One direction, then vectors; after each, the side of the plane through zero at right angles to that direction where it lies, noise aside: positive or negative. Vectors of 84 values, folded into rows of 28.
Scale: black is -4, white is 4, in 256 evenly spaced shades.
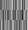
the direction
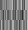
positive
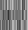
positive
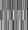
negative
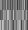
negative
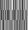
positive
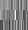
negative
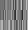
positive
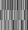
negative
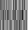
positive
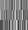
negative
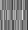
negative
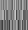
negative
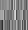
negative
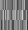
negative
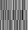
positive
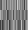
positive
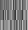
positive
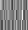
negative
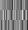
negative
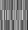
negative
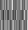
positive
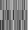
positive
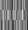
negative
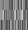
negative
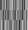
positive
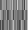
positive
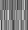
negative
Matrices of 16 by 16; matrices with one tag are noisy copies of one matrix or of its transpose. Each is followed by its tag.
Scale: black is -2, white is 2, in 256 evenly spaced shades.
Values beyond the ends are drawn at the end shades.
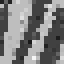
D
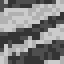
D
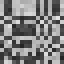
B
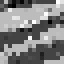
D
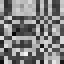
B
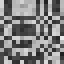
B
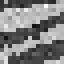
D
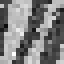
D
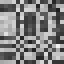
B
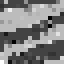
D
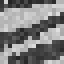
D
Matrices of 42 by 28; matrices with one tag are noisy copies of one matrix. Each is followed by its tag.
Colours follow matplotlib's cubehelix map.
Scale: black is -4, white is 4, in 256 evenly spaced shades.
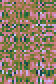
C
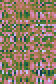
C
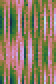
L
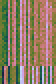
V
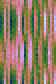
L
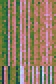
V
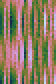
L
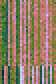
V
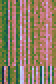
V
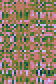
C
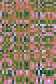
C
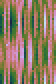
L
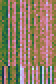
V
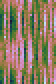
L
